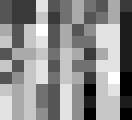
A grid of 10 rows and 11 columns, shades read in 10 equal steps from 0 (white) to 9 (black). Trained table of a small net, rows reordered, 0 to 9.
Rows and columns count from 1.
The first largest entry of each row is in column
2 11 11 11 11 11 11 8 8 8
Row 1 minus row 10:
5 4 5 -3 0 4 -1 -4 4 1 -2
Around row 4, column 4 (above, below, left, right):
0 2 2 6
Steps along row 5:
down same down up down up up down down up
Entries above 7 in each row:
0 1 1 1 1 1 1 2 2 2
